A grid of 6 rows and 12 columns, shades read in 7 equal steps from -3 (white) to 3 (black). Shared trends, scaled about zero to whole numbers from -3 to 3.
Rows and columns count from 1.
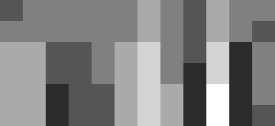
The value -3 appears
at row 5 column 10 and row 6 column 10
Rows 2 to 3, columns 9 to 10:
1 -1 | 1 -2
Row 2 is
0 0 0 0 0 0 -1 0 1 -1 0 1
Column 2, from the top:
0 0 -1 -1 -1 -1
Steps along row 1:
down same same same same down up up down up same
